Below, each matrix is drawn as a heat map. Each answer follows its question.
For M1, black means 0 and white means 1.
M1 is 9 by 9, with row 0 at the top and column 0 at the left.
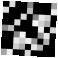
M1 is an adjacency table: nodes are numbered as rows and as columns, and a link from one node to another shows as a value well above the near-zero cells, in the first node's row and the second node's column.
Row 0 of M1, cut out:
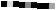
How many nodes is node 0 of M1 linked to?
3
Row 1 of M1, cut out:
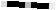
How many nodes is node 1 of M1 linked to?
3
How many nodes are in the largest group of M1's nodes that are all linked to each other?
5
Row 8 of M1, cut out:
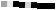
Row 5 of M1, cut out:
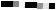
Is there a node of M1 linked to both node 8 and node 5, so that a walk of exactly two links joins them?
no
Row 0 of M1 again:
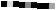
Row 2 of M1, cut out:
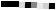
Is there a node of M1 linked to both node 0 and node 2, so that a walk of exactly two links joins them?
no
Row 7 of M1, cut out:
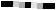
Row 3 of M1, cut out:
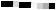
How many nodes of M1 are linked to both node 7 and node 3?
3
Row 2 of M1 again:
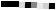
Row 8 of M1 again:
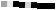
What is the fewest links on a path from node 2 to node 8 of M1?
3
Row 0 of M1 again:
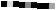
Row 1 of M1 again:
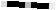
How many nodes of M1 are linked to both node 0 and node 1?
2
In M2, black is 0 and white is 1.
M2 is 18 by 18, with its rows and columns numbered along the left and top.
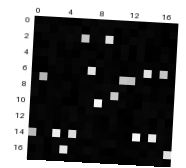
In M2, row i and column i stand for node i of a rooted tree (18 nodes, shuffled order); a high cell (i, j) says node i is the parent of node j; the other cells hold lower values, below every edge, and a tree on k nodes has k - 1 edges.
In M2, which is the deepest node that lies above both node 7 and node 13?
6
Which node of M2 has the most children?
14
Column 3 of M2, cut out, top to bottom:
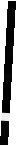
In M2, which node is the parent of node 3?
14
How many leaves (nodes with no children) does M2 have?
11
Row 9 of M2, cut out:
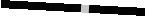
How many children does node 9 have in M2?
1
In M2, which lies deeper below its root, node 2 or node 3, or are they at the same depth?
node 3
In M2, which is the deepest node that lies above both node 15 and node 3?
14
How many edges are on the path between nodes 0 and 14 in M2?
1
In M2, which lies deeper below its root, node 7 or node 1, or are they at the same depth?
node 1
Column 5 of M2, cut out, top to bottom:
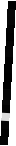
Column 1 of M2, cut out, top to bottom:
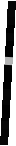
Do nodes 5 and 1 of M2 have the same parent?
no
